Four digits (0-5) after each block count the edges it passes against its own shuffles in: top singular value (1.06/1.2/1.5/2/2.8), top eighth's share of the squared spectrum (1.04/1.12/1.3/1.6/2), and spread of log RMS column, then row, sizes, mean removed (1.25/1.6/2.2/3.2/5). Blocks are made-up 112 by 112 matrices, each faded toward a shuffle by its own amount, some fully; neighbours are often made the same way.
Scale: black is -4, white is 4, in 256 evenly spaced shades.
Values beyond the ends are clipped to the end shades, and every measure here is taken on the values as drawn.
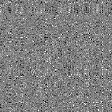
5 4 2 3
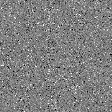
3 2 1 1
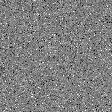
3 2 0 0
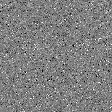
2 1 0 0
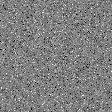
2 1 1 0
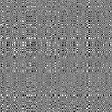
5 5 4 4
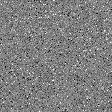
3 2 1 0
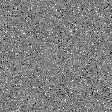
3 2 0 1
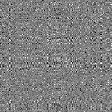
5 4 3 3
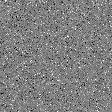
1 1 0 0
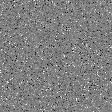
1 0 0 0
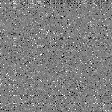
4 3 1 2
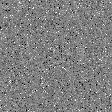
2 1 0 0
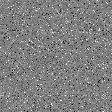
2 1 0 0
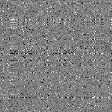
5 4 2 3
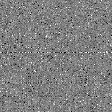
4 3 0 2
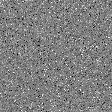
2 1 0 0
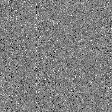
2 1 2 0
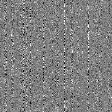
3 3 4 0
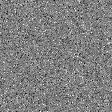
2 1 0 0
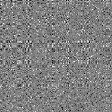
5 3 3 3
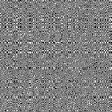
5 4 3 4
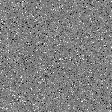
3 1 0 0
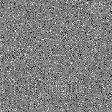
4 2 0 1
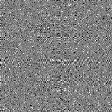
5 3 2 2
